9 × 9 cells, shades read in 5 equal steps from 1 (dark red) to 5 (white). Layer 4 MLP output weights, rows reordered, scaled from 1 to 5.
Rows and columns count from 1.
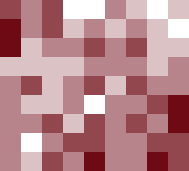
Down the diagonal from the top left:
2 3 3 4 2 3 2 2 2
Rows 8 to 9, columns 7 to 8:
3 2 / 3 1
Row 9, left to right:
3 4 2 3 1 3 3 1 2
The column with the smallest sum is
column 1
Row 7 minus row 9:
0 -1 0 1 1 0 -1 2 -1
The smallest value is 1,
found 6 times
